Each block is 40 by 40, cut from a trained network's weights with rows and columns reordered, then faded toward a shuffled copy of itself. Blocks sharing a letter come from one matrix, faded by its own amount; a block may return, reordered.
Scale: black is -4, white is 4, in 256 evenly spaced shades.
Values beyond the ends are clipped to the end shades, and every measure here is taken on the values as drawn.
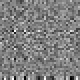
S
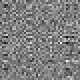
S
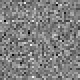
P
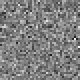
P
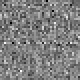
P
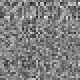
S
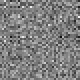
S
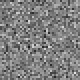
P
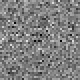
P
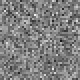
P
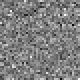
P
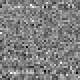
P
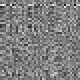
S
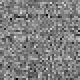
P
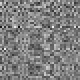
S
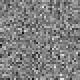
P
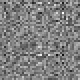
S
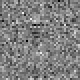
P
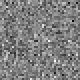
P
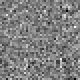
P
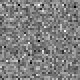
P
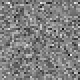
P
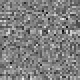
P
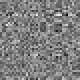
S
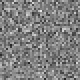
P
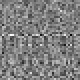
S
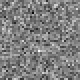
P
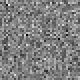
P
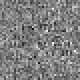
P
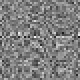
S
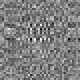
S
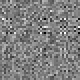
S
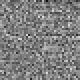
P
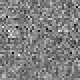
P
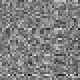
S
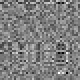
S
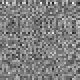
S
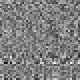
S
